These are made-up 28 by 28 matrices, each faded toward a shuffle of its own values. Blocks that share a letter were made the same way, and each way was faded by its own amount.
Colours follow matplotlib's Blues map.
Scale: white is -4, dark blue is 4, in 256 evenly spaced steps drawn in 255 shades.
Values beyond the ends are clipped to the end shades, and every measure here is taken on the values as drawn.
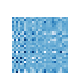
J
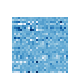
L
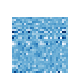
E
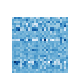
E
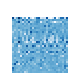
E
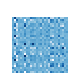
J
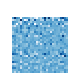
L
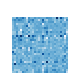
L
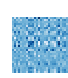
J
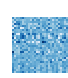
E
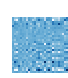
J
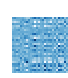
J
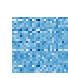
E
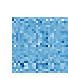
L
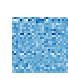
E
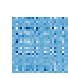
J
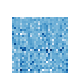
L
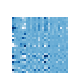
J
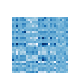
J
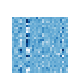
J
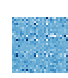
L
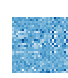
E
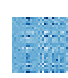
J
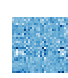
L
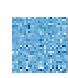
L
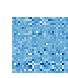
E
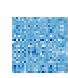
L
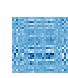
J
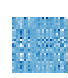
J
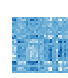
J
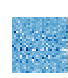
L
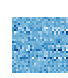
E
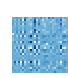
J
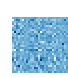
L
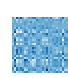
J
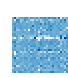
E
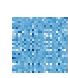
L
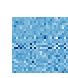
E
